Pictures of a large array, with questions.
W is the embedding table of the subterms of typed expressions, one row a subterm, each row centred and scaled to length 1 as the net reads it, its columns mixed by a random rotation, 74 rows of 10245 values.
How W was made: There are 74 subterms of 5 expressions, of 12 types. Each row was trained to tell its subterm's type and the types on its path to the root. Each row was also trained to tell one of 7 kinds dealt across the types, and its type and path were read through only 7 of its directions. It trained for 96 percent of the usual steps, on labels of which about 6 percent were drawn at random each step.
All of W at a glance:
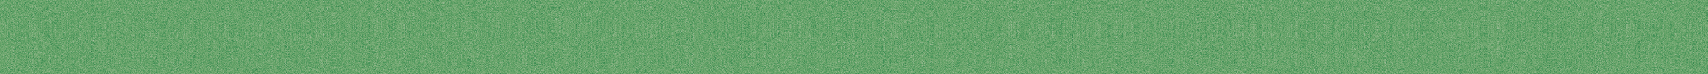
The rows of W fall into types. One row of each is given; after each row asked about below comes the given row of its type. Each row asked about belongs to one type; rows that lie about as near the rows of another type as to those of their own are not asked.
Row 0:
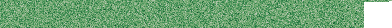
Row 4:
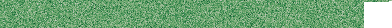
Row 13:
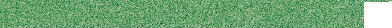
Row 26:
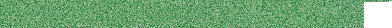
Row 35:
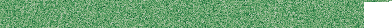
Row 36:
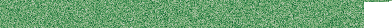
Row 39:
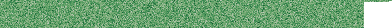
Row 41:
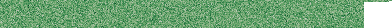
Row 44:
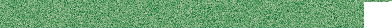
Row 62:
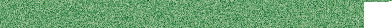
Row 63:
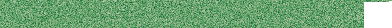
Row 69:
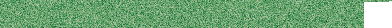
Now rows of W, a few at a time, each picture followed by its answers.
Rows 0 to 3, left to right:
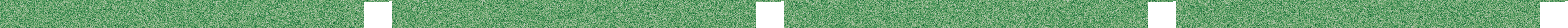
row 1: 39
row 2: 44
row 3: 44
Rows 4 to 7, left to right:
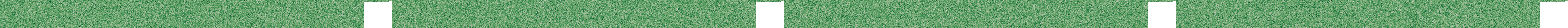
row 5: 41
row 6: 63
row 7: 4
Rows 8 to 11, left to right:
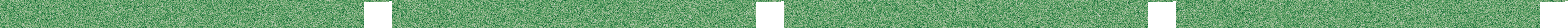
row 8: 36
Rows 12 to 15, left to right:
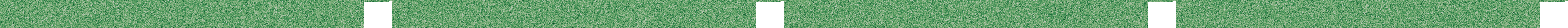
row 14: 44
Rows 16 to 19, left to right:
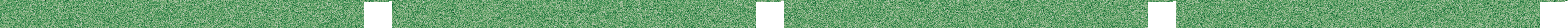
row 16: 36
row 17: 69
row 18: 63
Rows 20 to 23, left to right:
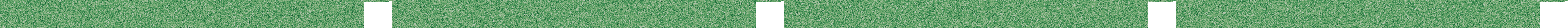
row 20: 13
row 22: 39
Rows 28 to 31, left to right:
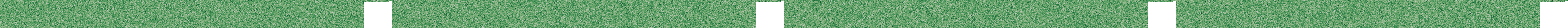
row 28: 41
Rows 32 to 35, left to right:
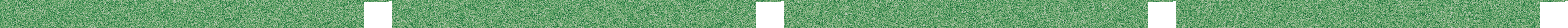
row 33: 36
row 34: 36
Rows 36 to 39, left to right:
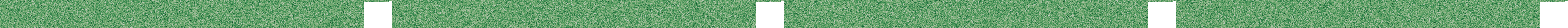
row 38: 4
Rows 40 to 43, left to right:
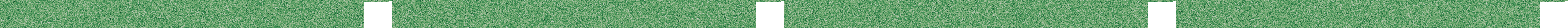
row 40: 35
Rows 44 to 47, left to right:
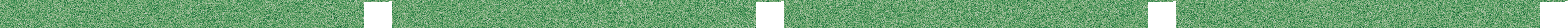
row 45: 69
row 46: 41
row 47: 41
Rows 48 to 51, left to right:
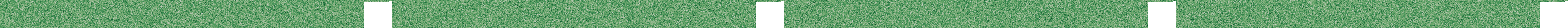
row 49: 63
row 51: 41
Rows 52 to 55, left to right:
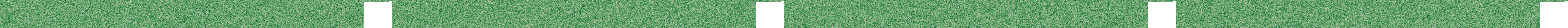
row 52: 35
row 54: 36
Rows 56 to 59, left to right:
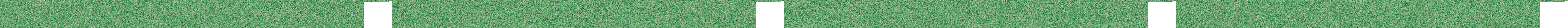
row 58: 13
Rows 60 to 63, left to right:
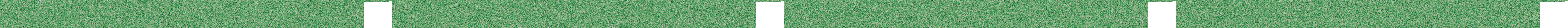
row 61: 4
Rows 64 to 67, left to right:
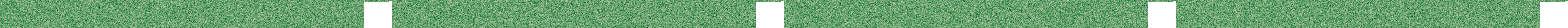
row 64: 39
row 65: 63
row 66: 44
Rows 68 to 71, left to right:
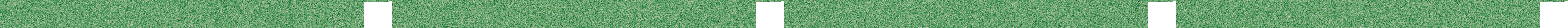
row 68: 13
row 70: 69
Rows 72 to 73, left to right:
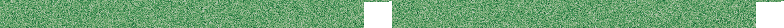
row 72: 62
